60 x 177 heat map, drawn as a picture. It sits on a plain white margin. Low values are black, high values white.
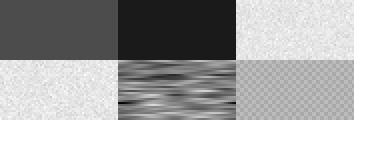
The table splits into 2 rows of 3 panels. Panel 1,1: low, flat. Panel 1,2: very low, flat. Panel 1,3: very high, fine-grained, faint in contrast. Panel 2,1: very high, fine-grained, faint in contrast. Panel 2,2: middling, streaked across, strong in contrast. Panel 2,3: high, checkered, faint in contrast.
